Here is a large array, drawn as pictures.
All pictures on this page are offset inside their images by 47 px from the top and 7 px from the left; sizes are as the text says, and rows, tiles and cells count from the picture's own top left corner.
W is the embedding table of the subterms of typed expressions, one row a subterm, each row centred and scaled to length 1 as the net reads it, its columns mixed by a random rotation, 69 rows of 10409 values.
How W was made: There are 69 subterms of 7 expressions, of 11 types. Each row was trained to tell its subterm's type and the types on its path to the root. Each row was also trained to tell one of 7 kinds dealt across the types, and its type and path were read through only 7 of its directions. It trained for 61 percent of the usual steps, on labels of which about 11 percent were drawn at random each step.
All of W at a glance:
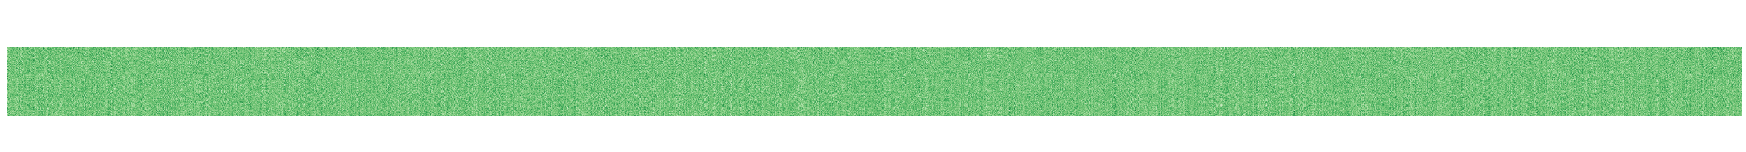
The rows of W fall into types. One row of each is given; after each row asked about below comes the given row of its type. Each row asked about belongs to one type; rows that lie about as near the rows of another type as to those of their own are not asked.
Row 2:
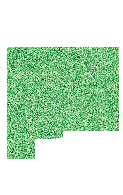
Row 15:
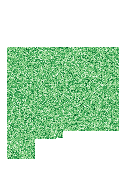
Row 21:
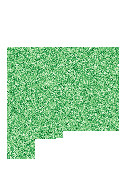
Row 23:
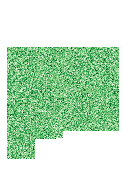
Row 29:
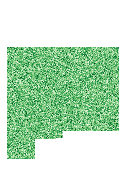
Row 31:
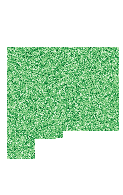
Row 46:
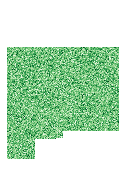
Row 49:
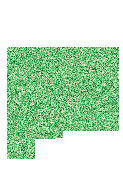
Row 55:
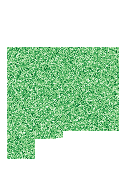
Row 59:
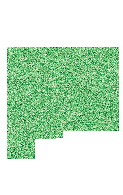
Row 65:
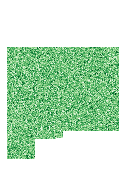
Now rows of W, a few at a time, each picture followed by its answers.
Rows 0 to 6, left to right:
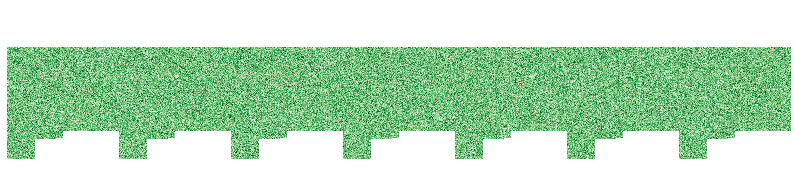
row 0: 49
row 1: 2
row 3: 65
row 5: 49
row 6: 55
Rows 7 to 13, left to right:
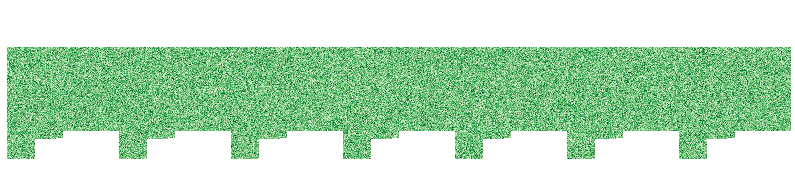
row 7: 2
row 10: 21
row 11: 2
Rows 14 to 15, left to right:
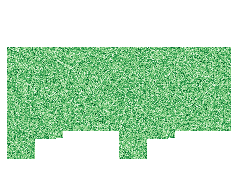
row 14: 15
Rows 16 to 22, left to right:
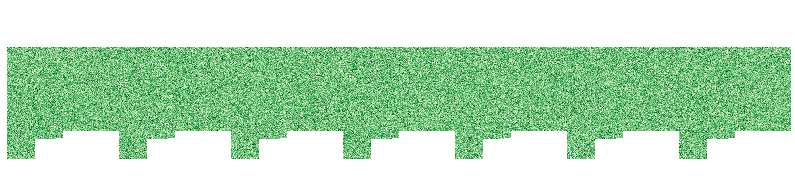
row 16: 15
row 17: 29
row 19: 31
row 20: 21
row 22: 31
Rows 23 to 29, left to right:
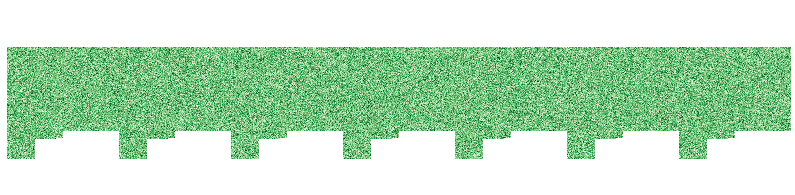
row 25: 2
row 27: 29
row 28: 29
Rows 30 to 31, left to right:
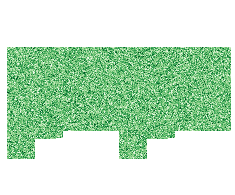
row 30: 55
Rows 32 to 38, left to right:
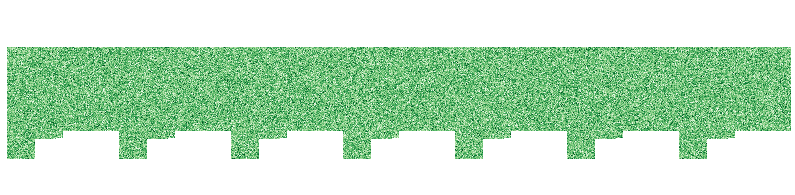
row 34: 59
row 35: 55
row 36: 59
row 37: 15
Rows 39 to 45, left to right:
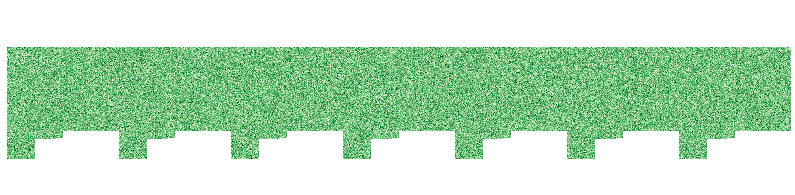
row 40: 59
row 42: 65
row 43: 59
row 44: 55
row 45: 59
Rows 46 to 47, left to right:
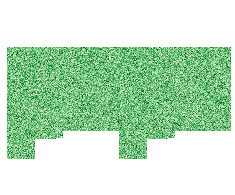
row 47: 49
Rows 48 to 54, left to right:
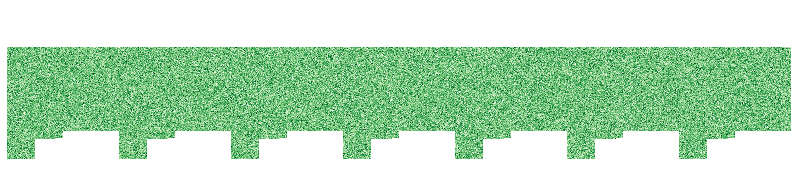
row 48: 29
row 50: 65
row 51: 21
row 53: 2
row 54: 55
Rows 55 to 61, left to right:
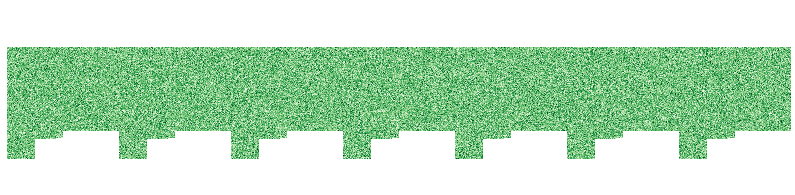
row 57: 23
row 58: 23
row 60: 65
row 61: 65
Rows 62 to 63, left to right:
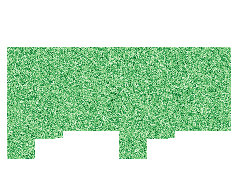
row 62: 65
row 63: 29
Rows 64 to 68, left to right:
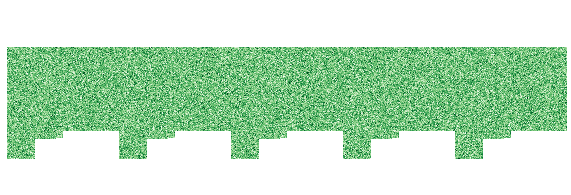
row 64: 21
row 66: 21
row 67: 55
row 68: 59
